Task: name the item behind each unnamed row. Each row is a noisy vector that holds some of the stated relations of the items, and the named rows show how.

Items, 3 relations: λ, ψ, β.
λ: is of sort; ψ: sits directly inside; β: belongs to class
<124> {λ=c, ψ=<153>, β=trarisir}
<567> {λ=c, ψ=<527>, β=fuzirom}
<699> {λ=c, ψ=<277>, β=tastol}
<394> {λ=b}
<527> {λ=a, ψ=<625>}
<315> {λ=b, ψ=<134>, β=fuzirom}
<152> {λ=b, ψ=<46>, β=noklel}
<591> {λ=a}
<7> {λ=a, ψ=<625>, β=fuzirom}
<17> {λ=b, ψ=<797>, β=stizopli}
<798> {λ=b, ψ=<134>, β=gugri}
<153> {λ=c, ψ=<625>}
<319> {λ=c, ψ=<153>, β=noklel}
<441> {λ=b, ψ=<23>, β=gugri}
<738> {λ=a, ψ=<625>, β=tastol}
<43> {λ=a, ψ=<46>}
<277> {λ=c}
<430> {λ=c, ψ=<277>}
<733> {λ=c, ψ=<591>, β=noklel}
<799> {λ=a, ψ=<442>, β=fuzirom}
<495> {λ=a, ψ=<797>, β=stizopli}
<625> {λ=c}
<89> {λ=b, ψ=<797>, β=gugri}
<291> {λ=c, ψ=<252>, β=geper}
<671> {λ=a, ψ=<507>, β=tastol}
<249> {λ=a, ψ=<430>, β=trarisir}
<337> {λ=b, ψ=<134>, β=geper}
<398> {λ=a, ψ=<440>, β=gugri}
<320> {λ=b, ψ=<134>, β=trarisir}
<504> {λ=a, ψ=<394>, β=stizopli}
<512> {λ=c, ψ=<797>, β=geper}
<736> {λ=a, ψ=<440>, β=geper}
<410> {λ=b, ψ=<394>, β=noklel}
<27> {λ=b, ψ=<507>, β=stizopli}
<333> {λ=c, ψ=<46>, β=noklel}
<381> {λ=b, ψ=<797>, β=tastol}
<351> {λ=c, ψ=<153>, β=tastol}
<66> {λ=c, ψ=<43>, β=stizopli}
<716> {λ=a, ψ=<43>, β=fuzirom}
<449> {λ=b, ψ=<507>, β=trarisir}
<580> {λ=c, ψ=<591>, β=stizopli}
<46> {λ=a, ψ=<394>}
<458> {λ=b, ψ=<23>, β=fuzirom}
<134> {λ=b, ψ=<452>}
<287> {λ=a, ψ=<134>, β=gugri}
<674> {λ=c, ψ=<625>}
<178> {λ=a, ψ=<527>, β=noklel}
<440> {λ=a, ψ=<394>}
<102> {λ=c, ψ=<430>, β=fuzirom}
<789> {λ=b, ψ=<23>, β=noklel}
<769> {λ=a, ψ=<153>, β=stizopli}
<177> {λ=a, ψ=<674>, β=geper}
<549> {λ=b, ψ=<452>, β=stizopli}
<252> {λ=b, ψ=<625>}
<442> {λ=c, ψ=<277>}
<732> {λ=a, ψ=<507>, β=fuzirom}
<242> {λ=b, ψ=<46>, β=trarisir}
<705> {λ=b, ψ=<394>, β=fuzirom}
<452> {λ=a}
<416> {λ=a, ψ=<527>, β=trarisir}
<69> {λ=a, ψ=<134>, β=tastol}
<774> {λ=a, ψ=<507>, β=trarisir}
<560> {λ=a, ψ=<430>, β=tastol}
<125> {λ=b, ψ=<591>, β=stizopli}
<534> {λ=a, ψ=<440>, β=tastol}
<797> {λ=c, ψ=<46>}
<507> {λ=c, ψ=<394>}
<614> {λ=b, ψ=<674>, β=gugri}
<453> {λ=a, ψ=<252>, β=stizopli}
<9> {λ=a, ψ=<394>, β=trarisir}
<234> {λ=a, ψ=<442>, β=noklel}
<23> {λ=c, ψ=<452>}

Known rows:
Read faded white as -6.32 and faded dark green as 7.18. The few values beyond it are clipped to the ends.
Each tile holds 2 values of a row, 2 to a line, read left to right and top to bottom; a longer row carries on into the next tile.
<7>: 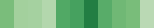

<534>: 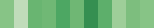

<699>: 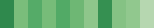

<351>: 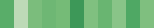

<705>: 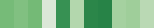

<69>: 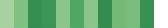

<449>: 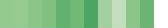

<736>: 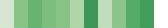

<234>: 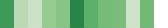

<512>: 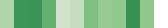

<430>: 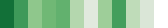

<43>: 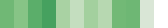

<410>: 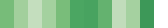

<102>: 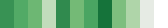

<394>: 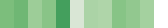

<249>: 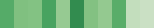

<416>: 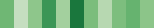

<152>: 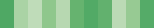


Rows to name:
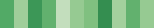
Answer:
<381>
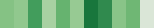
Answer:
<716>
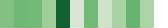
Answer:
<507>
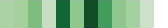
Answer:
<732>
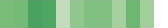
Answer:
<242>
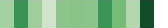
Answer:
<549>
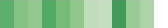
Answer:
<591>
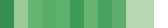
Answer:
<560>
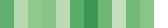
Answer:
<333>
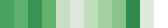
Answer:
<797>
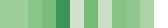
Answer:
<440>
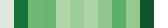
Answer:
<337>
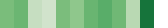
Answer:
<125>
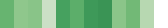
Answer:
<567>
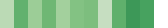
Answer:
<291>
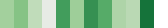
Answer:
<27>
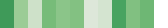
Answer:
<252>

